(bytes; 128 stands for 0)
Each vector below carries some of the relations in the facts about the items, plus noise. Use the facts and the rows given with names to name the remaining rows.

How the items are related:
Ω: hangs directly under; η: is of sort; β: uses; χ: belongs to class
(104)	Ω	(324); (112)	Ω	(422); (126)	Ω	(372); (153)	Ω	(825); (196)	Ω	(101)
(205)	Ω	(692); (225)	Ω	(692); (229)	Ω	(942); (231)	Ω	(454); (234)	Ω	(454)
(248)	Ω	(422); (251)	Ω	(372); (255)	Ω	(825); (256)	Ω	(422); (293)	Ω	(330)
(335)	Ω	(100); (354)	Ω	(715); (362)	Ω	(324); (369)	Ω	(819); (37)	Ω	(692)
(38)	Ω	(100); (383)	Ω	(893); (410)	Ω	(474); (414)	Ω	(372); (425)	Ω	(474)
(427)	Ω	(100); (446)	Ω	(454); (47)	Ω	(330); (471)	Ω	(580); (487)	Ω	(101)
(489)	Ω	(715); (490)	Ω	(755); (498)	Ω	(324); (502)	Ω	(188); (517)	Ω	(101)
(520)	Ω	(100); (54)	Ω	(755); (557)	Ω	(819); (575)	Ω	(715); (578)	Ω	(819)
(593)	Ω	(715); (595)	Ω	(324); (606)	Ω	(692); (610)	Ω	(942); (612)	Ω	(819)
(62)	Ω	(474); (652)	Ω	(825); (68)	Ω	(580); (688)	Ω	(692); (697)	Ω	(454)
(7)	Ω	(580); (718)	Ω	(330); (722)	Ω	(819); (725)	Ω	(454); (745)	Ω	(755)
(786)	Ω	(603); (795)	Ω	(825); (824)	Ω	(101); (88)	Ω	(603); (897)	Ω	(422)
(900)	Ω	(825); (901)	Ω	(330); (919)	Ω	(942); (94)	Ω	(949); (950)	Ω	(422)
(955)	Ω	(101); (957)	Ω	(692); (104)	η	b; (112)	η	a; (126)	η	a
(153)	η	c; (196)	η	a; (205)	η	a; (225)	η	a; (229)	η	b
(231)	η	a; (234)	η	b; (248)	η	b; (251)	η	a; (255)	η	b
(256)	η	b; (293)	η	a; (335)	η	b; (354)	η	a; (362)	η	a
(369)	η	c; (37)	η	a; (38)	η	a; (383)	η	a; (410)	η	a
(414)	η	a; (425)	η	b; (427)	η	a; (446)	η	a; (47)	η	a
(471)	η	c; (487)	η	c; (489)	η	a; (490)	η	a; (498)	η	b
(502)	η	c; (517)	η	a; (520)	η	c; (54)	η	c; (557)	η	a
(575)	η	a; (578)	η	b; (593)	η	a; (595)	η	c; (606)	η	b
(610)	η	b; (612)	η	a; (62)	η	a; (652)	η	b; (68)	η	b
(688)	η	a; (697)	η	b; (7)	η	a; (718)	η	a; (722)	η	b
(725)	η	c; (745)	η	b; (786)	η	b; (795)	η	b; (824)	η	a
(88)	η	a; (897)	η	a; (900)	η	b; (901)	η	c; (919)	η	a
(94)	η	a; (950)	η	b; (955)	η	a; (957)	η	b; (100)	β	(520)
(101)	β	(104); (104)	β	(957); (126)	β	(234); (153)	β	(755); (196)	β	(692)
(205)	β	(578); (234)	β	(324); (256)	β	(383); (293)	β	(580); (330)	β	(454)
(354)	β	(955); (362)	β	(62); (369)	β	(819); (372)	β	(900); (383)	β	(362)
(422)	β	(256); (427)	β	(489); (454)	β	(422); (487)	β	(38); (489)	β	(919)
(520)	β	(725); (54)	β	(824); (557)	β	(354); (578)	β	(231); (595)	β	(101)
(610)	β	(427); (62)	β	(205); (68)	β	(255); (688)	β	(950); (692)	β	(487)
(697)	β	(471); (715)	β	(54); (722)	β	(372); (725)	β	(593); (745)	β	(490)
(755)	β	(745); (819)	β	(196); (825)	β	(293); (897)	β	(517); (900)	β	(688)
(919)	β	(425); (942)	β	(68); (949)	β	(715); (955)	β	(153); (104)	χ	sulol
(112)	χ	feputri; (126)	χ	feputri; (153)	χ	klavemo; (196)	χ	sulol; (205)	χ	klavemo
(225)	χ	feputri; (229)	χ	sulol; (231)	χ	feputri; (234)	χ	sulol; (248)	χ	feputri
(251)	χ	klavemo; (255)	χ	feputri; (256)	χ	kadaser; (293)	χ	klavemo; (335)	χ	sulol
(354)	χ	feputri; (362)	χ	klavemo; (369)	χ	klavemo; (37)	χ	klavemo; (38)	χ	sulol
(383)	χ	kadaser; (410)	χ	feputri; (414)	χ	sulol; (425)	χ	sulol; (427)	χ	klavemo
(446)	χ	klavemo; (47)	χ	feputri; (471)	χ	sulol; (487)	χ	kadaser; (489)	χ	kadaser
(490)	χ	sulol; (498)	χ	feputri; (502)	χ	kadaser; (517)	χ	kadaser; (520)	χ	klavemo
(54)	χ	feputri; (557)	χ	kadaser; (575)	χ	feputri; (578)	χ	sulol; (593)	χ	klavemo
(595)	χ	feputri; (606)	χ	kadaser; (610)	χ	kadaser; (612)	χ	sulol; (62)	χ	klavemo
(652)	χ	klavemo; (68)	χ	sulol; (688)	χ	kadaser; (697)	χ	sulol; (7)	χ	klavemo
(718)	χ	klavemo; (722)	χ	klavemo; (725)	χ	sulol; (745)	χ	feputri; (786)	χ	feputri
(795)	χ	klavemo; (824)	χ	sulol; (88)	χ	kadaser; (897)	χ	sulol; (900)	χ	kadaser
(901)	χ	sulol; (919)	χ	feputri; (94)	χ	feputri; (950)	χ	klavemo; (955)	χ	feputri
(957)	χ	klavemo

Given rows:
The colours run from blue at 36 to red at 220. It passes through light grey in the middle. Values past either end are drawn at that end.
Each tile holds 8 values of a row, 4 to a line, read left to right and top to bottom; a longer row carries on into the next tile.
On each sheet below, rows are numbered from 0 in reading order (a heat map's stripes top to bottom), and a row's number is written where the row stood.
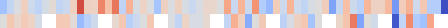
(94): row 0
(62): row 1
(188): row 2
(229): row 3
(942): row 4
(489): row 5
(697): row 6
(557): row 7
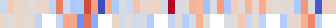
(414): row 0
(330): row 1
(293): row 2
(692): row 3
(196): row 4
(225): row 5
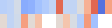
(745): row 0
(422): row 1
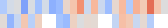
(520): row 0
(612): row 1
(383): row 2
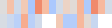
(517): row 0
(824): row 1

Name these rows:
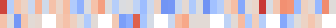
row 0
(580)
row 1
(900)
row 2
(593)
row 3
(126)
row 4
(256)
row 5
(606)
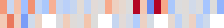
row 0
(825)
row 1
(54)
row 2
(205)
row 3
(427)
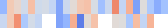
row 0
(897)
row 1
(722)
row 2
(755)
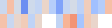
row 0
(234)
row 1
(595)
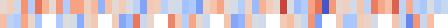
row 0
(38)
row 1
(819)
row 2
(425)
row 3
(255)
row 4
(950)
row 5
(454)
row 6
(471)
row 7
(324)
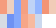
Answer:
(957)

